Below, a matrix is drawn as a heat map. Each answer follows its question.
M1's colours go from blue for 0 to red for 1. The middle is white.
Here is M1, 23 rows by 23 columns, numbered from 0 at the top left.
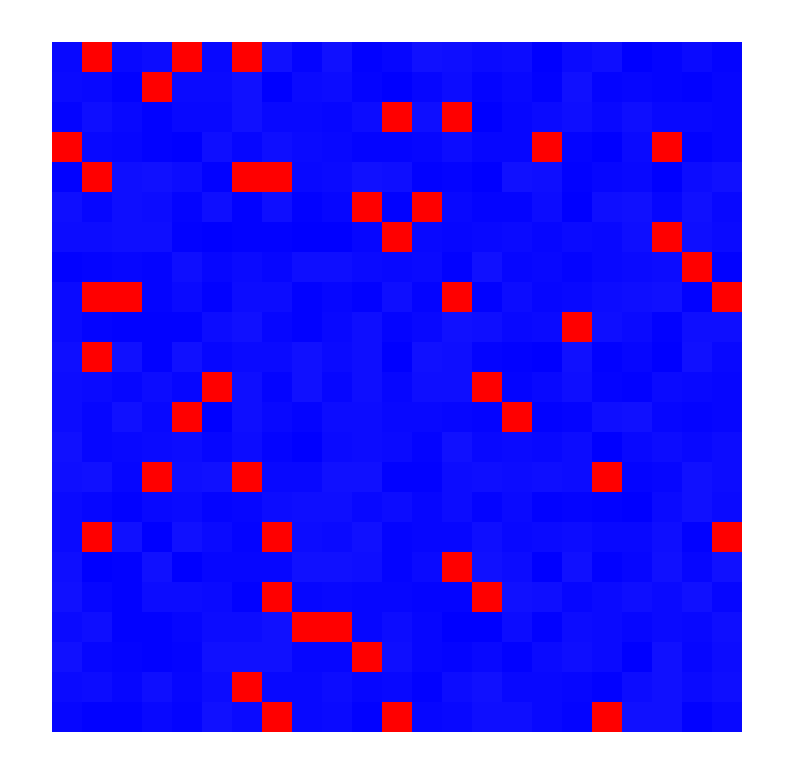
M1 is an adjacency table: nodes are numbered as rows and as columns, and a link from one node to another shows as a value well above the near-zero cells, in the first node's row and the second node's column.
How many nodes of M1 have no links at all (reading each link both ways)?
0
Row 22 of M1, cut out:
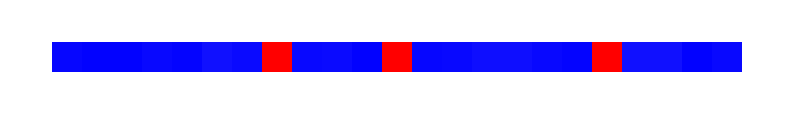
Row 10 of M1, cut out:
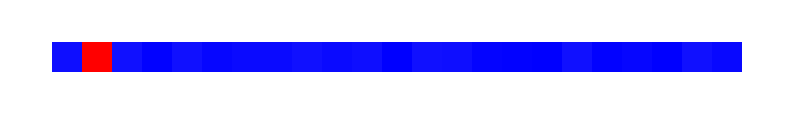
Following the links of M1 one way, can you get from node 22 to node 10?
yes
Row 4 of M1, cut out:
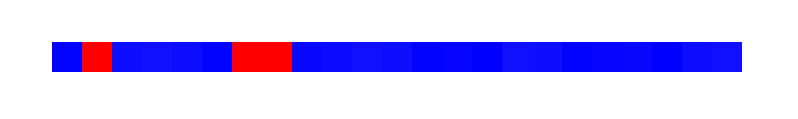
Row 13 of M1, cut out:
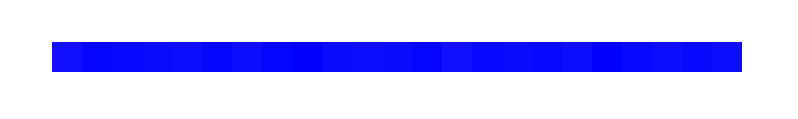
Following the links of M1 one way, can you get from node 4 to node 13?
no
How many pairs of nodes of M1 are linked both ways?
1
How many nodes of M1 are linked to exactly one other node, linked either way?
1
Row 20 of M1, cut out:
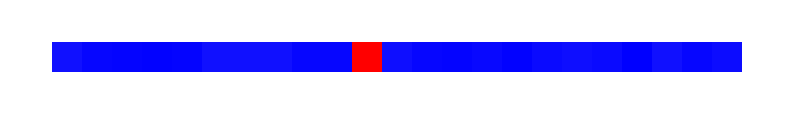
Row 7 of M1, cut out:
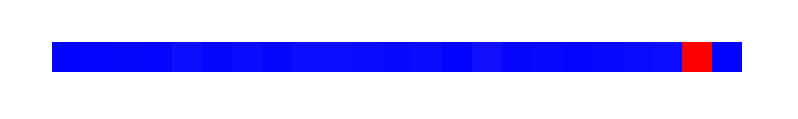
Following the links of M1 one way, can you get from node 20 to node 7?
yes
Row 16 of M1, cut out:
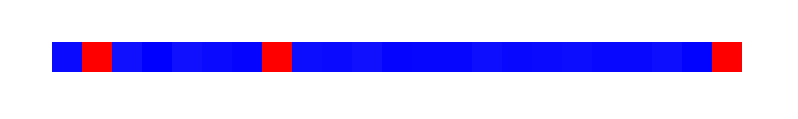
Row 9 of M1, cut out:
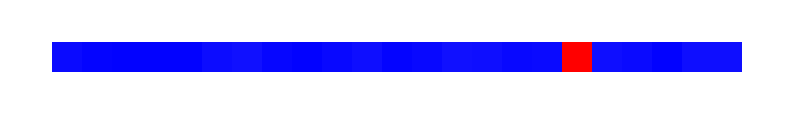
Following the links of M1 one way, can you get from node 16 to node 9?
no
